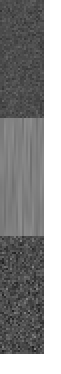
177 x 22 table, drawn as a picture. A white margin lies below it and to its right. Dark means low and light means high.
It is made of 3 by 1 panels. Panel 1,1: low, fine-grained, faint in contrast. Panel 2,1: middling, streaked downward, faint in contrast. Panel 3,1: low, fine-grained.
